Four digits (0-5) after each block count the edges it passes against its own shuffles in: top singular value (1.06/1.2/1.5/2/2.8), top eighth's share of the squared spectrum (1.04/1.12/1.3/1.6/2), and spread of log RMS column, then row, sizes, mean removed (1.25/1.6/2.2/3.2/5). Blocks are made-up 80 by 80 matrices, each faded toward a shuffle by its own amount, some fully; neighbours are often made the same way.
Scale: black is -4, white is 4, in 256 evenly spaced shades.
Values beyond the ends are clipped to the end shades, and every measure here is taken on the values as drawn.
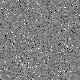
1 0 0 0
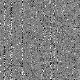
2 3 3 0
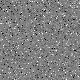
0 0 0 0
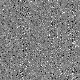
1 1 2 0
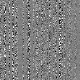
2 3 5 0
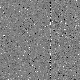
3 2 1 0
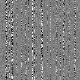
2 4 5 0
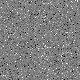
0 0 0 0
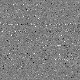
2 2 0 2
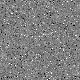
0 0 0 1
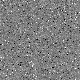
1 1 0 0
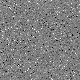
1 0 0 0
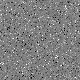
1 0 0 0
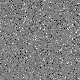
2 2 0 0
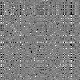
5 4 3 3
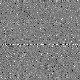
4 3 0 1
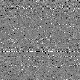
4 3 0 3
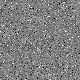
0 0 0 0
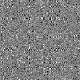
4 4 2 2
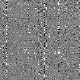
3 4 3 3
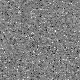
1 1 0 0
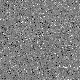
2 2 0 0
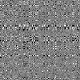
5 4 3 3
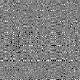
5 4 2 3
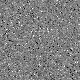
0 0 0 0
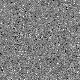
0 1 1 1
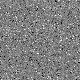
0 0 0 0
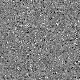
0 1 1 1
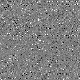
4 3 1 2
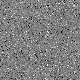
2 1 0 0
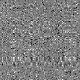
4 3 2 2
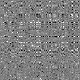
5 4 2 3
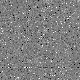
3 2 0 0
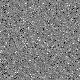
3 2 0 0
